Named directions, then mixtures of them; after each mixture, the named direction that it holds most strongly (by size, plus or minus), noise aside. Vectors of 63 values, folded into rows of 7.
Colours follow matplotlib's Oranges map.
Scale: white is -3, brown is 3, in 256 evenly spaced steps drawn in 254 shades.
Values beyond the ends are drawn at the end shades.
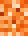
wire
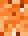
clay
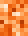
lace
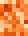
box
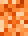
box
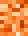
lace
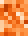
box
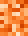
lace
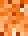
clay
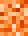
wire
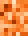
box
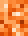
lace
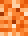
wire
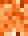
clay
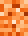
wire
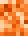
box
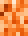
box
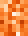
lace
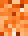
clay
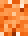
clay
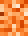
wire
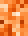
lace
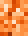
wire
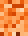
clay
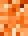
clay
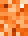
clay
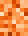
wire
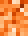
clay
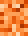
wire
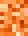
lace
